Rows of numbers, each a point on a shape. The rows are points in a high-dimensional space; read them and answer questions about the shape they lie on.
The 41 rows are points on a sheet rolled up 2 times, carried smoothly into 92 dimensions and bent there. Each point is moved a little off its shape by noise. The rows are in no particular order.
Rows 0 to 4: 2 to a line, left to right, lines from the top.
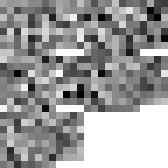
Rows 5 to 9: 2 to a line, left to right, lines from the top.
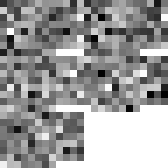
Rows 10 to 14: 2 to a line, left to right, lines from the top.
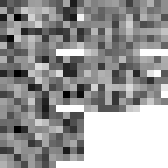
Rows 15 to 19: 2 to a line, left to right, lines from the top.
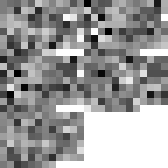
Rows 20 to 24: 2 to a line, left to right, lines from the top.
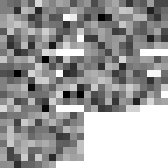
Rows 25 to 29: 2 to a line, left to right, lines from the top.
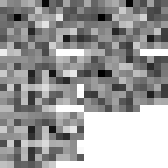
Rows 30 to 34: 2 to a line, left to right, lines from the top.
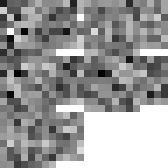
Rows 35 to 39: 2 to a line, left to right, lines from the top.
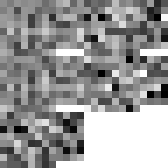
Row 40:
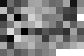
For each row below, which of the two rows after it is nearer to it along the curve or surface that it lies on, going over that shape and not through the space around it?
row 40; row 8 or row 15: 15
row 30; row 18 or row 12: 12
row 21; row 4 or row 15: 4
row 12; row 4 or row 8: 8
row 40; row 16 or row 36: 16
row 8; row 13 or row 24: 13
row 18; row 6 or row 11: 11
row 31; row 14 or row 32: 32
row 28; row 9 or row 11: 9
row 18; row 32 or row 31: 32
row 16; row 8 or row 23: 23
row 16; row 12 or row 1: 1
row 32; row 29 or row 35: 35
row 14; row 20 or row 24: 24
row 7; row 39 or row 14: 14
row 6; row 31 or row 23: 23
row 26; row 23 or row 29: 29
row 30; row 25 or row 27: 27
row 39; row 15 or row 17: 17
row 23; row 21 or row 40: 40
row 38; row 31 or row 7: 7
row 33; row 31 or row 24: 24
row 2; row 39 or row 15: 39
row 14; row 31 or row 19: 19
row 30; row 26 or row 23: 23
